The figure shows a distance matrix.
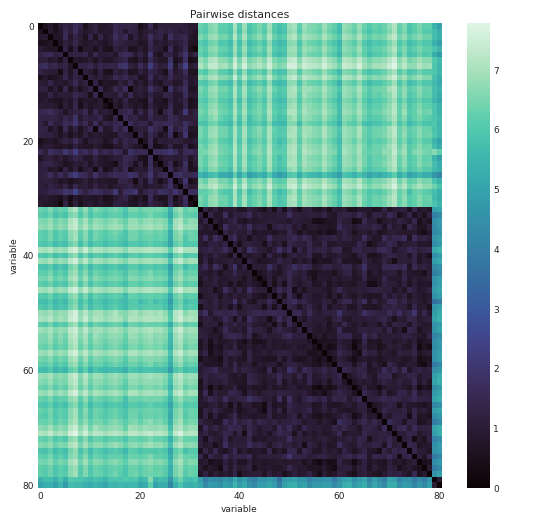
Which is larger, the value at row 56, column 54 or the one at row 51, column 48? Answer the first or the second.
the second
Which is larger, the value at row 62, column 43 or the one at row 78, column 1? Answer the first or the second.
the second
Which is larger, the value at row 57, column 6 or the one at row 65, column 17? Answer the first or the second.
the first
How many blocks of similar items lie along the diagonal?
3
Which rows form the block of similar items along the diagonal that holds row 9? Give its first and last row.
0 to 31
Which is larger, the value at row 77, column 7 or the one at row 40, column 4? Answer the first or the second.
the first
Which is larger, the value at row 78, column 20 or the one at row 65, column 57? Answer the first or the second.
the first
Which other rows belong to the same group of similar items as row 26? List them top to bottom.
0, 1, 2, 3, 4, 5, 6, 7, 8, 9, 10, 11, 12, 13, 14, 15, 16, 17, 18, 19, 20, 21, 22, 23, 24, 25, 27, 28, 29, 30, 31
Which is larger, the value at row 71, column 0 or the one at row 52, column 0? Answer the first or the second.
the first
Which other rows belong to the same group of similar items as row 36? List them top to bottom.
32, 33, 34, 35, 37, 38, 39, 40, 41, 42, 43, 44, 45, 46, 47, 48, 49, 50, 51, 52, 53, 54, 55, 56, 57, 58, 59, 60, 61, 62, 63, 64, 65, 66, 67, 68, 69, 70, 71, 72, 73, 74, 75, 76, 77, 78
